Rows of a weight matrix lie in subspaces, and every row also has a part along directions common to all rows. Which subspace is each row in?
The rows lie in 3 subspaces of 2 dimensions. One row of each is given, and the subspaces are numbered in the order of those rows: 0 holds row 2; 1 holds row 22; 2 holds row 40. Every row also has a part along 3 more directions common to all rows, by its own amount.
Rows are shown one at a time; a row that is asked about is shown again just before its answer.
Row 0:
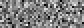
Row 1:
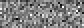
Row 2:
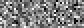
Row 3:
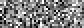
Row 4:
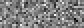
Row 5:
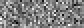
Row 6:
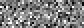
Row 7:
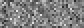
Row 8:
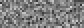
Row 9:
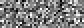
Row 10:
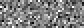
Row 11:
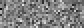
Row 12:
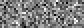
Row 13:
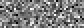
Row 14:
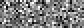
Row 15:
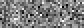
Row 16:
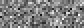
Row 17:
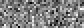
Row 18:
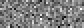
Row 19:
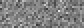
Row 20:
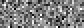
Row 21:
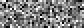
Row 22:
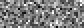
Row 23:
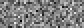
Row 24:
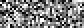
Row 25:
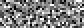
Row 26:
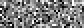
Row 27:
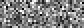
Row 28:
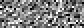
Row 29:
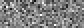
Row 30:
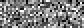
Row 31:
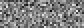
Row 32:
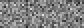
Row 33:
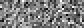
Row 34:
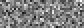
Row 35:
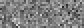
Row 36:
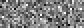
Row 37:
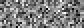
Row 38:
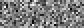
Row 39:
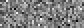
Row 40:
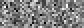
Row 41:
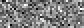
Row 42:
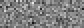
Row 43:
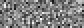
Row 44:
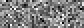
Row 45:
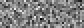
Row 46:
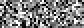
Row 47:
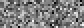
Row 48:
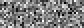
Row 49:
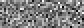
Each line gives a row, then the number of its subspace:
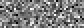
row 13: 0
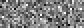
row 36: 1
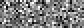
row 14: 2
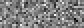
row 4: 0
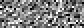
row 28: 0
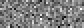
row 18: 1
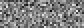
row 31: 2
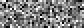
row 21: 1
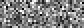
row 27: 2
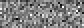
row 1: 2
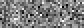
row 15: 2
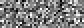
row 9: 0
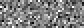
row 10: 0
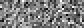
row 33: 0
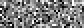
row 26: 0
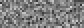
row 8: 1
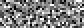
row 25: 1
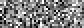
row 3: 0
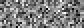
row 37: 0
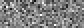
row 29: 2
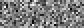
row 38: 2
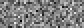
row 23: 1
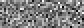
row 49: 2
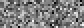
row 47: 1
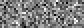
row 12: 0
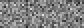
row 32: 2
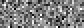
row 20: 1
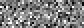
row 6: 0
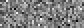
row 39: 1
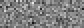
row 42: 2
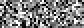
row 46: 0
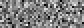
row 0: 0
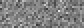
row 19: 0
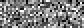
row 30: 2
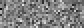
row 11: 0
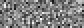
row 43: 1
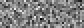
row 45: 1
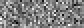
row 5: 0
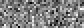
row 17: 1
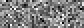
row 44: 1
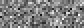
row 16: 1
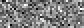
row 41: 1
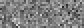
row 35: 2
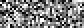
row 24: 1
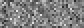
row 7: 2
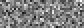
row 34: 1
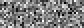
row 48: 2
